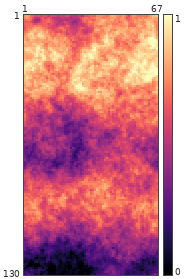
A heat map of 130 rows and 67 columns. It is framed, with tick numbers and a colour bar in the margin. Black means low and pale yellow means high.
Ninth with the highest average: top right. Stripes: horizontal, repeating 2 times. Odd rows or columns: none. Slope: up to the top.
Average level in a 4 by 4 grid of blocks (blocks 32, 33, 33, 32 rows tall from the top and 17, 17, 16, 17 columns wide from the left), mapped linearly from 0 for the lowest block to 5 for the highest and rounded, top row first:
4455 | 3233 | 2233 | 1011
